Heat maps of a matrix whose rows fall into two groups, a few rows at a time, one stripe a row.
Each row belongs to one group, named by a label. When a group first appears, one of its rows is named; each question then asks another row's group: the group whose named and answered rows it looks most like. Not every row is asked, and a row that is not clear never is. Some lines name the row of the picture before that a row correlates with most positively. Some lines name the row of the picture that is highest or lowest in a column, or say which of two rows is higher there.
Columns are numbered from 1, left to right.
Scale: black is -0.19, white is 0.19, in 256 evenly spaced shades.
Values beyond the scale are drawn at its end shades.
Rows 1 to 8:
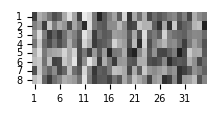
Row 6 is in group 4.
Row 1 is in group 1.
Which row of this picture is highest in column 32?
5
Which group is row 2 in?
4
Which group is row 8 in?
1
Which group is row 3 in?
1
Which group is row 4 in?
1
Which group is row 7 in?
1
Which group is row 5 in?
4
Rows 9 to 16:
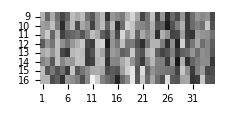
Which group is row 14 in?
4
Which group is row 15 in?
1
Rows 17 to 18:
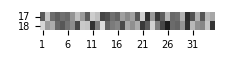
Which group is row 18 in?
4
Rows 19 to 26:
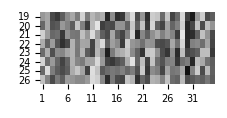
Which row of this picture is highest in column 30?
24
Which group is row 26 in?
1
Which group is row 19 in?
1
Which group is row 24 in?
1
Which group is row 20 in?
1
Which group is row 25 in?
1
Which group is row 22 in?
4
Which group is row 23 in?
4
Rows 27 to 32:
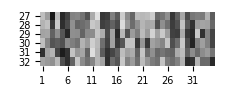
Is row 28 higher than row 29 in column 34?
Yes
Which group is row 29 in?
1
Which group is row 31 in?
1
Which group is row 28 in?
1
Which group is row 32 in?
1
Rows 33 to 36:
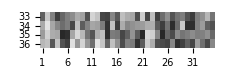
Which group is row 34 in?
1
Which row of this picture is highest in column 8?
35
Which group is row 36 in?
4
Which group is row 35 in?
4
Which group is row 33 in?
1
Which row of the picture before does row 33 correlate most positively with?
31
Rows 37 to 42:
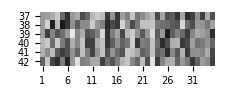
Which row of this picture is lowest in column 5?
38
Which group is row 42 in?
1
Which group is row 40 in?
4
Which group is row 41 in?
4
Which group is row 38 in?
1
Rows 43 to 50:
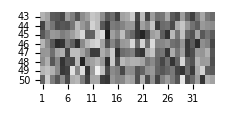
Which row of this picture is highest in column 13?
45
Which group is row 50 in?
1
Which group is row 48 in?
1
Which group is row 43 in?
1
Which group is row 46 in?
1
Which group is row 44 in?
1
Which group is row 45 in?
4
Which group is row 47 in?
4
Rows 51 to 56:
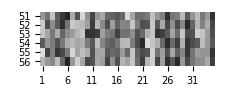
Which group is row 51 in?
4
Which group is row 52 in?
4
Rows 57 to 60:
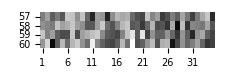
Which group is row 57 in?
4
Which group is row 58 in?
4
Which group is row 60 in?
1
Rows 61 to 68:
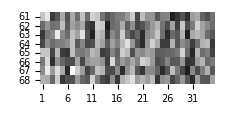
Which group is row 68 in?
1
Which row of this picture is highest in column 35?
68
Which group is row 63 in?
4
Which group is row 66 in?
1
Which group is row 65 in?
1
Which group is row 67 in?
4
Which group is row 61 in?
1
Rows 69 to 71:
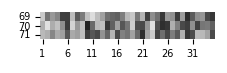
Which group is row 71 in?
4
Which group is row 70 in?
4
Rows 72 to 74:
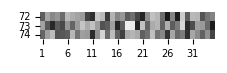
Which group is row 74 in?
4
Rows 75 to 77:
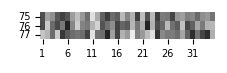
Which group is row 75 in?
1
